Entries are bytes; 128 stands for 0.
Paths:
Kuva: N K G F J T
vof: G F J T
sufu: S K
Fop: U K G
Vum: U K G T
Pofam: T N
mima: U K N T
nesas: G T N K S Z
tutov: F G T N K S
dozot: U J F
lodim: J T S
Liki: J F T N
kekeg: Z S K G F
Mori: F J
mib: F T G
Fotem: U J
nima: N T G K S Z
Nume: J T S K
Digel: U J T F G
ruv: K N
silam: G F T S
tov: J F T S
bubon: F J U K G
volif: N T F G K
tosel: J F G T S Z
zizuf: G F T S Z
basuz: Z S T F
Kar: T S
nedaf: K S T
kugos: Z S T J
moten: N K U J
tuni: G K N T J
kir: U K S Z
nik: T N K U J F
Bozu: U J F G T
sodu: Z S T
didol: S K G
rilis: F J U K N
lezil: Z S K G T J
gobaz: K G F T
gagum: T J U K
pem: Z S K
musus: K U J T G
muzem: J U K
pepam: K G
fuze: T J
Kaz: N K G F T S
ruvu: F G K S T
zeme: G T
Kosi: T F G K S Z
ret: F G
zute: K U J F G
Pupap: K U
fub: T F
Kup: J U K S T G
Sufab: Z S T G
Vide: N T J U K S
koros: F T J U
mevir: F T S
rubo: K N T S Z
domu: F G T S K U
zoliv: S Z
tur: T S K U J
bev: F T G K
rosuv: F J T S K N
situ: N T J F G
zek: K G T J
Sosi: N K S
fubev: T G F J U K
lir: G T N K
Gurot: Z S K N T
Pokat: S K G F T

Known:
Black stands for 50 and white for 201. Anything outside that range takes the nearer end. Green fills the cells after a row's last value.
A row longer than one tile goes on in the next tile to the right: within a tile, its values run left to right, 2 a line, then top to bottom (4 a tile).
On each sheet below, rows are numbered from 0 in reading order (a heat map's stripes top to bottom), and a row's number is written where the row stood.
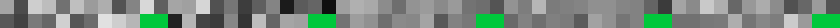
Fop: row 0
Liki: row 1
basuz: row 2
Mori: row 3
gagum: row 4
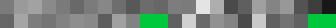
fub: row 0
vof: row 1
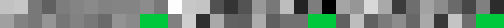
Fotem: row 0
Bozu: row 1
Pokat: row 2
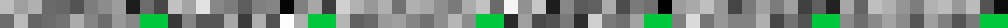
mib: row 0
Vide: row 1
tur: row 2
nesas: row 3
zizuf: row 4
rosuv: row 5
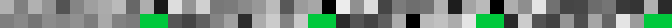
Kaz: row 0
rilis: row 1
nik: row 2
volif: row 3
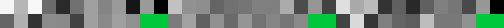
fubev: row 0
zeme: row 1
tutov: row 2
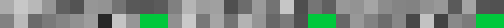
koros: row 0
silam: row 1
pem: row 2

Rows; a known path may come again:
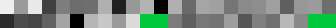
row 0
nik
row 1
didol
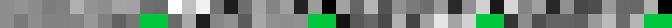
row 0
sodu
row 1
fubev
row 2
mima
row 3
lir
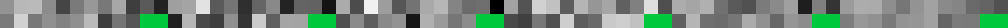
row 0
zizuf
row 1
Liki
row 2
Kuva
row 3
Fop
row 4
mib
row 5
basuz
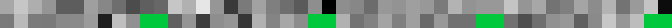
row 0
koros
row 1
zute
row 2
Kar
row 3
moten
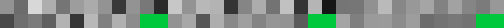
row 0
kir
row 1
domu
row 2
lodim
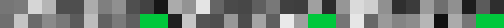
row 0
vof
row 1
volif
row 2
Digel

